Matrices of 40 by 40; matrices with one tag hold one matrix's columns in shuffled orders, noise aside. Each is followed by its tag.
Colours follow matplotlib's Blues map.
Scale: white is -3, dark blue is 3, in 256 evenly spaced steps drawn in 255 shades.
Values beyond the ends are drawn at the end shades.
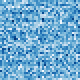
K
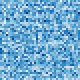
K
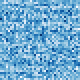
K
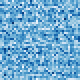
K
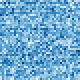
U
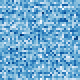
K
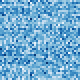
U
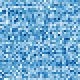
K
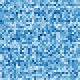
K
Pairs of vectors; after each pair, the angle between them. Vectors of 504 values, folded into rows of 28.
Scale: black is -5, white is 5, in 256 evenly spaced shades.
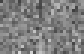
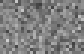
partly aligned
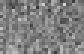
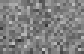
partly opposed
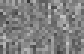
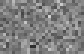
partly aligned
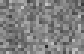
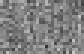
nearly parallel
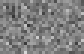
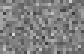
orthogonal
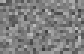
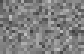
orthogonal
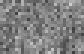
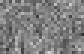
nearly parallel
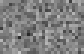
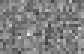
nearly opposite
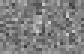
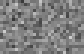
partly opposed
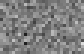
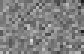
orthogonal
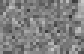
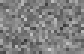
orthogonal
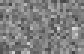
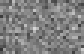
partly aligned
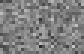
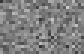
nearly parallel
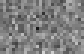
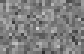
nearly opposite
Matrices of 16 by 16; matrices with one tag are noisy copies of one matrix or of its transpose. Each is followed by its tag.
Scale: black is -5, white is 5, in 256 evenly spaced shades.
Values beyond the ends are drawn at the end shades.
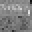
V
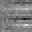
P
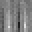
P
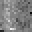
V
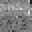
V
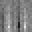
P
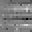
P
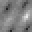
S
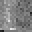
V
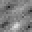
S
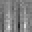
P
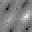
S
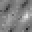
S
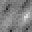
S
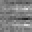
P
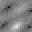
S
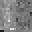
V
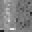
V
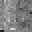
V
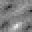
S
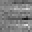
P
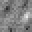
S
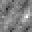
S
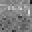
V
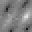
S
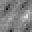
S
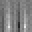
P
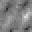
S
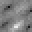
S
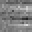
P
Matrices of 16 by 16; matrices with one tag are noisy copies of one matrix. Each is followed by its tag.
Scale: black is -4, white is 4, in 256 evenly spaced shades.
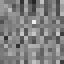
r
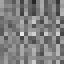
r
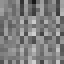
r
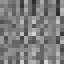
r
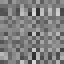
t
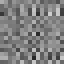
t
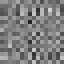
t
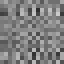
t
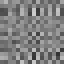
t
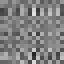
t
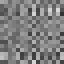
t
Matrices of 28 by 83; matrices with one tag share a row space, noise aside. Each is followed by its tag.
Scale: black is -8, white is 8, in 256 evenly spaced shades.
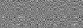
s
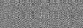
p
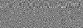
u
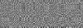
u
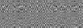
s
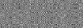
s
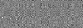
p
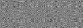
s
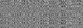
u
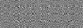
p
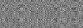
s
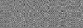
u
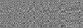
u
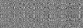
u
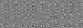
p
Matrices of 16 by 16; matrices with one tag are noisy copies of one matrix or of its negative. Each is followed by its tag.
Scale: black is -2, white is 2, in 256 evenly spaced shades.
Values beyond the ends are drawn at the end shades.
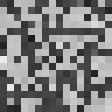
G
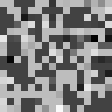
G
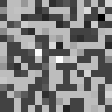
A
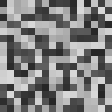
A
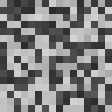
A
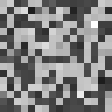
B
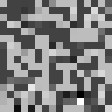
A
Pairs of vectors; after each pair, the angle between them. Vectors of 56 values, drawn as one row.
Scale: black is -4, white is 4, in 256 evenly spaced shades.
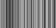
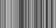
nearly opposite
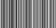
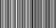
nearly opposite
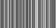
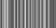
partly aligned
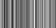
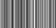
nearly parallel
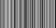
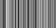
orthogonal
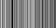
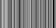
orthogonal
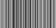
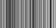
partly aligned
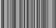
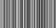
partly aligned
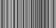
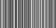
nearly opposite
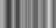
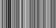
partly aligned
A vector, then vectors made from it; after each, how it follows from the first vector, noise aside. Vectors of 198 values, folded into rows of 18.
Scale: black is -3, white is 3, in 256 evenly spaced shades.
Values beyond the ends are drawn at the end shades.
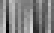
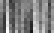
negated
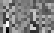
sign-scrambled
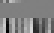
partly zeroed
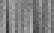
shrunk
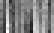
negated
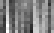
negated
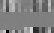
partly zeroed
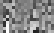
sign-scrambled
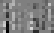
partly zeroed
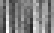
negated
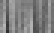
shrunk
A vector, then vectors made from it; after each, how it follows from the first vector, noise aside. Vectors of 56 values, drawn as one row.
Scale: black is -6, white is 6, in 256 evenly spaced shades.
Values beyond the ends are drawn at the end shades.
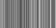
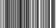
scaled up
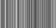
reversed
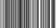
scaled up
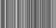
reversed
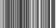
scaled up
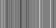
partly zeroed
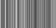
reversed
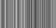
reversed
